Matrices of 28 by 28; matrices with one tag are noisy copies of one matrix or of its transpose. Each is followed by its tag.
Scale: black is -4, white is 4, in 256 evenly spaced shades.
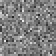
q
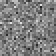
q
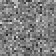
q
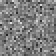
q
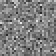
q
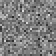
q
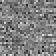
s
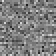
s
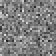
q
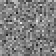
q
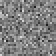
q
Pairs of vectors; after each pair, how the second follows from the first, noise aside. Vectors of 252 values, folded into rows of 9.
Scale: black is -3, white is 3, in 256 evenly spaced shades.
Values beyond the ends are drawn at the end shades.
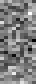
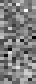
shuffled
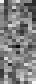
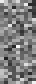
sign-scrambled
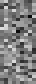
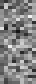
sign-scrambled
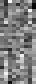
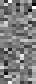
sign-scrambled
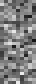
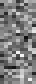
shuffled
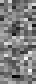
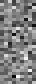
sign-scrambled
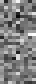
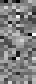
sign-scrambled
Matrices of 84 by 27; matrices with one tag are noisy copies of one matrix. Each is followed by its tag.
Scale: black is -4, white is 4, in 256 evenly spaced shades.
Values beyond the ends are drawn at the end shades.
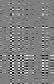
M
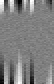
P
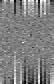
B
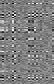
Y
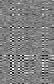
M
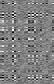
Y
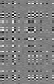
Y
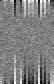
B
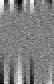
P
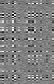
Y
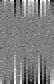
B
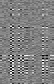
M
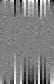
B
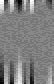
P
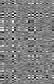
Y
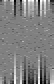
B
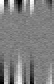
P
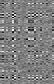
Y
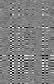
M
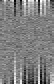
B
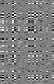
Y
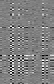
M
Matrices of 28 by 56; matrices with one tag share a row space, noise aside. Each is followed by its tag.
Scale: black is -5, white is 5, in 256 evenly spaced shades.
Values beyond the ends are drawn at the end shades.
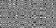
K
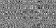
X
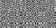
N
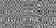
X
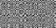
N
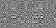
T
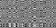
K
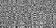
K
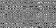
X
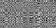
X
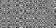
N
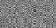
K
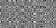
K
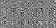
T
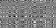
K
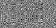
T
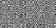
N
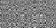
K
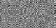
N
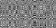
K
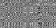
X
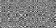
N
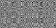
T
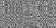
X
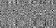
K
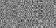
T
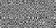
N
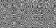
T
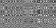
X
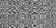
K
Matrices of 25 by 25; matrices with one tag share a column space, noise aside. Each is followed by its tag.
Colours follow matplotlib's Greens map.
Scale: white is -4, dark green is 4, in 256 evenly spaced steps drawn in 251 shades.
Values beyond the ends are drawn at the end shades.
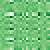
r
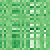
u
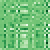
u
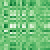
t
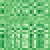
u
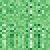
u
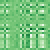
u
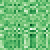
u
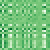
u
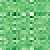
r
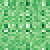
t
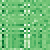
u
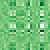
t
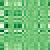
t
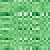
r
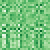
u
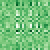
t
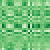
t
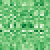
t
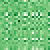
r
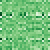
r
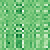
u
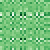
r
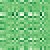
r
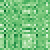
u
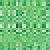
t
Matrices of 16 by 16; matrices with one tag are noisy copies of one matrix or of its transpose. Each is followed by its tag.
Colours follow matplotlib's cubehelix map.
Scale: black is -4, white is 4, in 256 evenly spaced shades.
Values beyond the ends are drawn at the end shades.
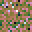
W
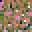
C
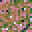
C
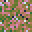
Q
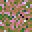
Q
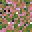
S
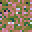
S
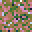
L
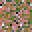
Q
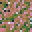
S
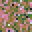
L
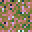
S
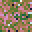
L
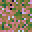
S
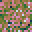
C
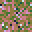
Q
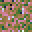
S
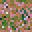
W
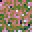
C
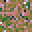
Q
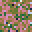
L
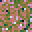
C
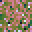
C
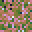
S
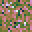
W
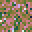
L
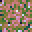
C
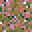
Q
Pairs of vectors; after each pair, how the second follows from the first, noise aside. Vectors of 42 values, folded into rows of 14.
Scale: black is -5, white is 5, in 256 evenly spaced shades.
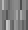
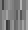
negated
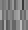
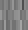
shrunk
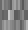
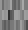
negated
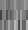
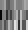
scaled up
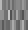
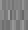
shrunk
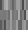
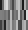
scaled up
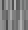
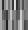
scaled up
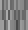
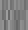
shrunk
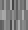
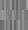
shrunk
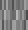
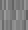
shrunk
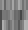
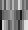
scaled up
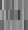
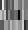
scaled up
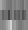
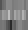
negated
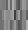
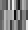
scaled up
